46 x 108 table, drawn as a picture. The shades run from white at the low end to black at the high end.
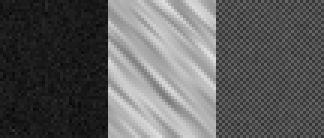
It is made of 1 by 3 panels. Panel 1,1: very high, fine-grained, faint in contrast. Panel 1,2: low, slanting down to the right. Panel 1,3: high, checkered.
